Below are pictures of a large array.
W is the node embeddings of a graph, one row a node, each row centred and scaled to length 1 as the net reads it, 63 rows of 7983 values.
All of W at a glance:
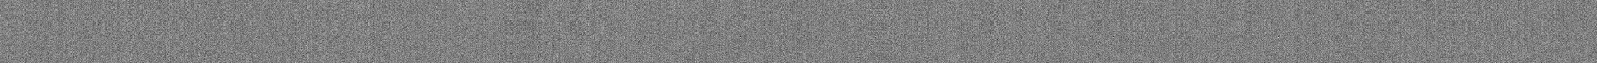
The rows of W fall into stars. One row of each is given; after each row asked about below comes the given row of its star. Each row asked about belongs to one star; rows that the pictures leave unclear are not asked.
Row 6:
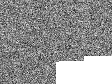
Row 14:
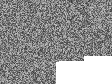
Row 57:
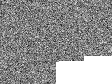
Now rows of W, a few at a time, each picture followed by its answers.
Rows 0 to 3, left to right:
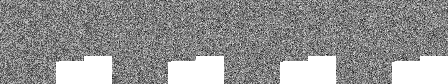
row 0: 57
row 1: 6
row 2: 57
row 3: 14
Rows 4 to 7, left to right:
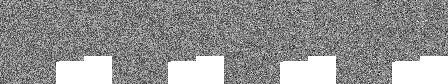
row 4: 57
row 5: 57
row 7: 6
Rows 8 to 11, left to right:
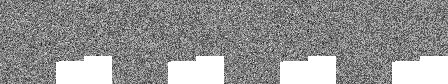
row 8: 57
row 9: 14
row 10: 14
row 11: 6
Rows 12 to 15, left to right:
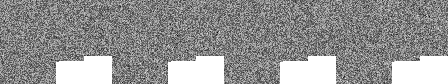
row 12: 6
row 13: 6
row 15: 14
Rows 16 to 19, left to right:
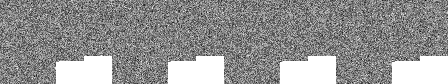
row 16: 57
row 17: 14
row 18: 14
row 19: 14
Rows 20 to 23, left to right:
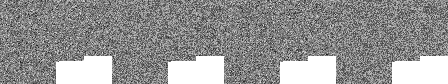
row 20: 6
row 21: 6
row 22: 57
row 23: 57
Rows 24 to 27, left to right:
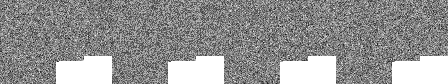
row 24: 6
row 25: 6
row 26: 14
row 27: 57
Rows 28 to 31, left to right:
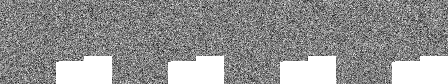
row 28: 6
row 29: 57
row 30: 57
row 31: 14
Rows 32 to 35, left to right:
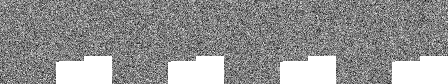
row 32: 6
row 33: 6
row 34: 57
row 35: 14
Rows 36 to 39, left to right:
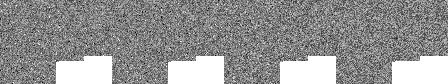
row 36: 14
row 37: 14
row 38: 14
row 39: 6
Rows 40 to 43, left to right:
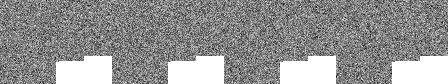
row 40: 14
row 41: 57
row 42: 57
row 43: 6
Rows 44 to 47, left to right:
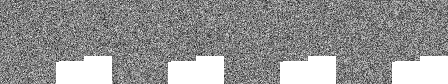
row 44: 57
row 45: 14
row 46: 6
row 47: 57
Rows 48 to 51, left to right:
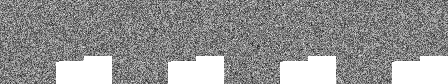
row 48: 6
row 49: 14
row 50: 57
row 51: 14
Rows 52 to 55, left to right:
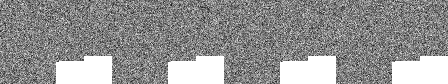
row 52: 14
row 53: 57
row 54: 57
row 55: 6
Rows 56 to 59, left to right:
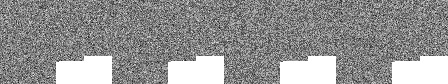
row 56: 6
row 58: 6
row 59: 57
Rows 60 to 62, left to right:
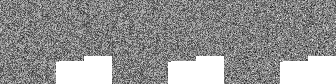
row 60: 14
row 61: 6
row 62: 14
